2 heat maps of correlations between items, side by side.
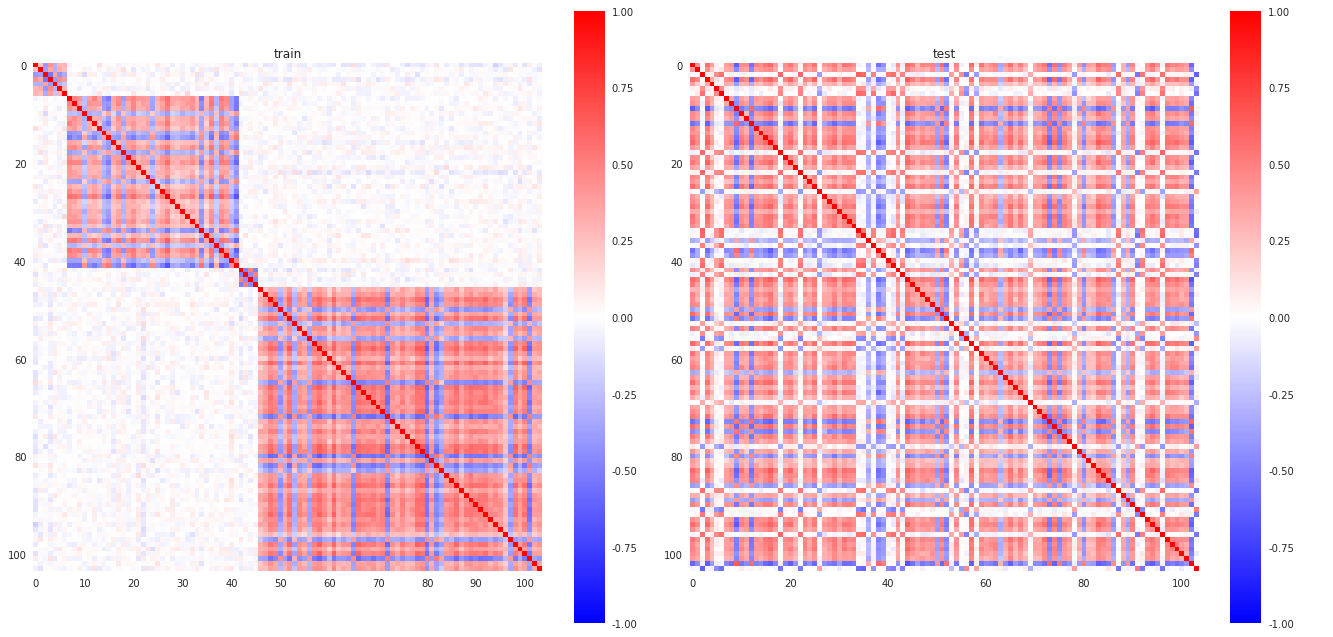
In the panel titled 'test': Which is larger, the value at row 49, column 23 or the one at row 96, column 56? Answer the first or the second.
the first
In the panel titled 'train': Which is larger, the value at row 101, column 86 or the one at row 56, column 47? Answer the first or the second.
the second
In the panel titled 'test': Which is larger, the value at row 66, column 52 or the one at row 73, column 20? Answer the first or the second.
the first
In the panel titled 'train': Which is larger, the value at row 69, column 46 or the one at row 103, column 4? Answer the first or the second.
the first
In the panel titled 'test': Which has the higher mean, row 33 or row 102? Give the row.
33
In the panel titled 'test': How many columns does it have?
104
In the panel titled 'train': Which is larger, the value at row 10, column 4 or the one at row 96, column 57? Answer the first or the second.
the second
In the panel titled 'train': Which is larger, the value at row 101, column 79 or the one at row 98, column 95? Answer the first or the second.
the second
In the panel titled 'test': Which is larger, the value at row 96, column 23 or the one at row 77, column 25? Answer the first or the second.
the second
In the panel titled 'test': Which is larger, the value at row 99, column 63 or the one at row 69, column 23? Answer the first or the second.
the second
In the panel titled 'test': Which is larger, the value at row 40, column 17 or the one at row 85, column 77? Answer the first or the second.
the second
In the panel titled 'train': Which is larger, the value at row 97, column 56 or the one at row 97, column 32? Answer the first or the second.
the first
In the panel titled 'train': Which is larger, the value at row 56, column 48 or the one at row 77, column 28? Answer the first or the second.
the second
